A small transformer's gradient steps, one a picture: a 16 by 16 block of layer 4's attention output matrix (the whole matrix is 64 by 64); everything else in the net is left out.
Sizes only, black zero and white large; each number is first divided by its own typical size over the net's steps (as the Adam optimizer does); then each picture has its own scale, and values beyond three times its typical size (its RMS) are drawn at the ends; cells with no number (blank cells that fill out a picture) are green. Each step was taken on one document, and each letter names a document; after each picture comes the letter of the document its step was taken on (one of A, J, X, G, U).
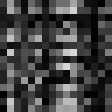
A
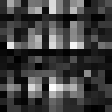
A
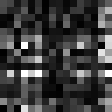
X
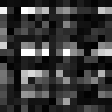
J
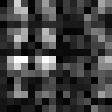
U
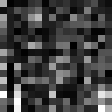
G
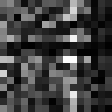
A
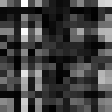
X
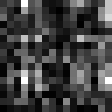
X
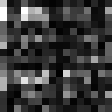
J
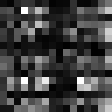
X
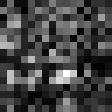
A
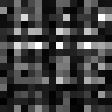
G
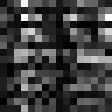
X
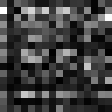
J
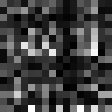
U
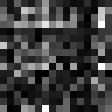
J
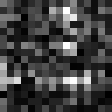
A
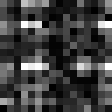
X
